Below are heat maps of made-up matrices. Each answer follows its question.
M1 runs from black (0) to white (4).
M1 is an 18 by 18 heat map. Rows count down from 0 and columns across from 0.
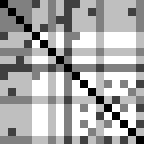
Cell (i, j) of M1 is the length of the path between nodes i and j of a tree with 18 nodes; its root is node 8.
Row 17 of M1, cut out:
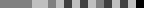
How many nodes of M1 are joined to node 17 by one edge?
4
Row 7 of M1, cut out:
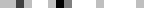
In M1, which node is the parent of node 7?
2
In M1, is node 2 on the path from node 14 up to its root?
no
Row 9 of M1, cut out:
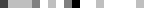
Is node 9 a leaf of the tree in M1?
yes
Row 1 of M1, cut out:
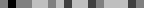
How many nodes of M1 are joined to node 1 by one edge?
3
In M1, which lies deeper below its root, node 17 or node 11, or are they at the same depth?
node 11
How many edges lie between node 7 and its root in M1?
2
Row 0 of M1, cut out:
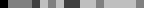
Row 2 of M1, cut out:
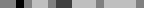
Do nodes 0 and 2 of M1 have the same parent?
yes
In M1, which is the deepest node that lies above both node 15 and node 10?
17
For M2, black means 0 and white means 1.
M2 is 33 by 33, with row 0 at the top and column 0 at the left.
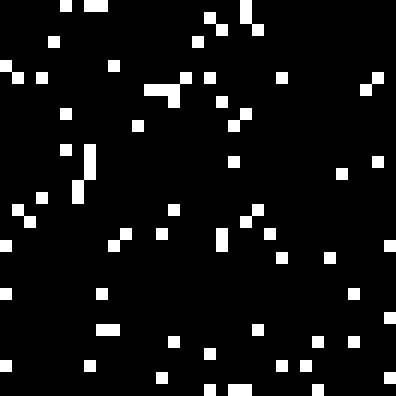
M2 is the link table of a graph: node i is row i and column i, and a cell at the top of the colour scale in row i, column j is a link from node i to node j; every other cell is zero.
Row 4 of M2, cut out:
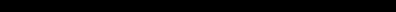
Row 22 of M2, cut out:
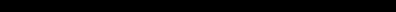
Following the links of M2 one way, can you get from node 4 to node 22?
no
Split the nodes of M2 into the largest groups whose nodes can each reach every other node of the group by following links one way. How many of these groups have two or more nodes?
2
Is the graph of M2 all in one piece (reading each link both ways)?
yes
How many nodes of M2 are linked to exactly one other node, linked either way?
5
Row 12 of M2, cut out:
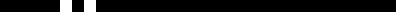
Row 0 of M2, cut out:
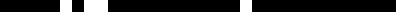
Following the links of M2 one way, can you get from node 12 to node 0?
yes
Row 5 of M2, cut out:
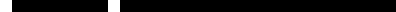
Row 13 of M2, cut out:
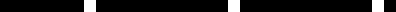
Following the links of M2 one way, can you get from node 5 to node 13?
yes
